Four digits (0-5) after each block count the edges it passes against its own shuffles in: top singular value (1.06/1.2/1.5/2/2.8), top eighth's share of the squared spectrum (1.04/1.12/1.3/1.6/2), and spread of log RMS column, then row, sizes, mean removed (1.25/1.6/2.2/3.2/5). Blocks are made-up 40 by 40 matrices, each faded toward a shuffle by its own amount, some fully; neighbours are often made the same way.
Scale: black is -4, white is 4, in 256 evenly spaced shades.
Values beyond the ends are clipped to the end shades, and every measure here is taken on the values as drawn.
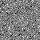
0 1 0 0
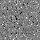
1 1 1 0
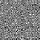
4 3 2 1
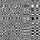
4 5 3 3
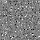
2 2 0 0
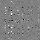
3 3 2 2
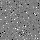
0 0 0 0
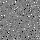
0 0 0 0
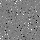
0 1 0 0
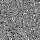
0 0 0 0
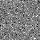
0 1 0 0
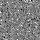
1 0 0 0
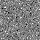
0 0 0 0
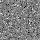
0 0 0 0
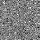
2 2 1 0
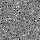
2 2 0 0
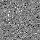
2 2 0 0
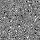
0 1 0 0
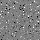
1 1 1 0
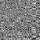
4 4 2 3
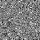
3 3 0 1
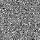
0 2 0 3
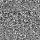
1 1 0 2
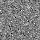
1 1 0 0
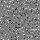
2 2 0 0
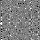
3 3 1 0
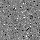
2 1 0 0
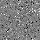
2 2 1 0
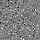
2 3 1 0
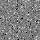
2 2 0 0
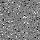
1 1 1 0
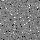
0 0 0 0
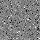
1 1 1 0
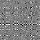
4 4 2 2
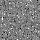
1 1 0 0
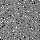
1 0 0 0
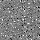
1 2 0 2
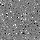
1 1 0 1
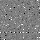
2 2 1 0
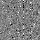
2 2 2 0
